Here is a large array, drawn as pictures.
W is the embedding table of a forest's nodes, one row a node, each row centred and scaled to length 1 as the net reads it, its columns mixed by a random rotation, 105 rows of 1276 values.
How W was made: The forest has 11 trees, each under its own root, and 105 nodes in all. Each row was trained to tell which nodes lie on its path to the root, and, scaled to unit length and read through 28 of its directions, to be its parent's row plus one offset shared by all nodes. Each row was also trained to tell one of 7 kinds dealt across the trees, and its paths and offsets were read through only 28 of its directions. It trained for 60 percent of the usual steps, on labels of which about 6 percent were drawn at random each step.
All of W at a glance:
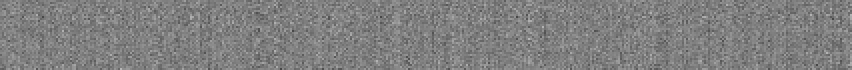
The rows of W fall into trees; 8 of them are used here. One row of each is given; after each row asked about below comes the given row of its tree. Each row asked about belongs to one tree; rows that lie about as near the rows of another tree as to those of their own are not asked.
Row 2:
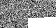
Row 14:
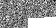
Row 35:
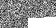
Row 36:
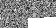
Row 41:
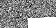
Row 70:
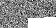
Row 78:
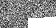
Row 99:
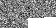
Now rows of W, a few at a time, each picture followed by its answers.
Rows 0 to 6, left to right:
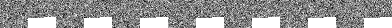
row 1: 35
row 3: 99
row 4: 2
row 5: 36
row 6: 14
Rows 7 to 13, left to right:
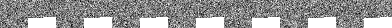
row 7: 14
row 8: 2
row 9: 70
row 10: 99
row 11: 78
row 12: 99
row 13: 99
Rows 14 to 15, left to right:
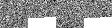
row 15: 14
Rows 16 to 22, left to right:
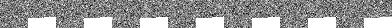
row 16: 99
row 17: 70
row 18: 36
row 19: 14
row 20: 36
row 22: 41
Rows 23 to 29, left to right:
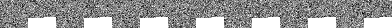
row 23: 2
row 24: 35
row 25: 35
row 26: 35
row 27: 99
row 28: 41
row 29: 41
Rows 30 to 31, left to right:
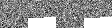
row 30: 2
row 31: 2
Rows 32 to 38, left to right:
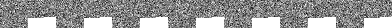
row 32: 14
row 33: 35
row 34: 35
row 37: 14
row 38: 78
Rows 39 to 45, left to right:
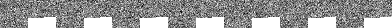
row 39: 78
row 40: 36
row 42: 2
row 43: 99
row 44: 78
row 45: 2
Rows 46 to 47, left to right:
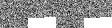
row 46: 70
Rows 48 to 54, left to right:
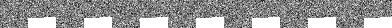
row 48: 36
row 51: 36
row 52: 70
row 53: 36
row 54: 14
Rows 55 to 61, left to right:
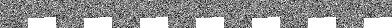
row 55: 14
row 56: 99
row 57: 2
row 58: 35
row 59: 2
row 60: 35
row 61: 99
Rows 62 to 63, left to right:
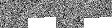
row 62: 36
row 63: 14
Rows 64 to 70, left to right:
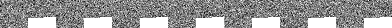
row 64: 78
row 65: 14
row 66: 14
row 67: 14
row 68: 41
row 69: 14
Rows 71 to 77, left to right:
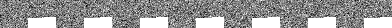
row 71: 99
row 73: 35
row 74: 99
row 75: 2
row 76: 35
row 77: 36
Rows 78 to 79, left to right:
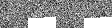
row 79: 2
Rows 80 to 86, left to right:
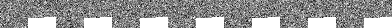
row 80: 41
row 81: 2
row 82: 70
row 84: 14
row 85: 78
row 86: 99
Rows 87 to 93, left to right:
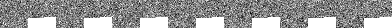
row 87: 99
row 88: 2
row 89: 41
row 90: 35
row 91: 41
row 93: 2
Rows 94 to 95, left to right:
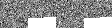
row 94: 78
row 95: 70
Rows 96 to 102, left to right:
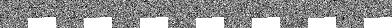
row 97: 41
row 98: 2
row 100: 99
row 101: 14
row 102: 70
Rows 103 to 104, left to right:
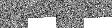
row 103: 99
